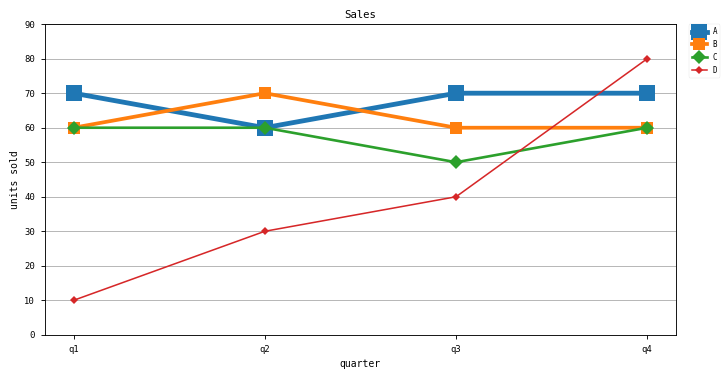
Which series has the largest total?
A
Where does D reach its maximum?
q4
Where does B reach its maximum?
q2
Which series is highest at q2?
B
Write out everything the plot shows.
Title: Sales
x-axis: quarter, ticks q1 q2 q3 q4
y-axis: units sold, ticks 0 10 20 30 40 50 60 70 80 90
Legend: A, B, C, D
Values:
A: 70 60 70 70
B: 60 70 60 60
C: 60 60 50 60
D: 10 30 40 80
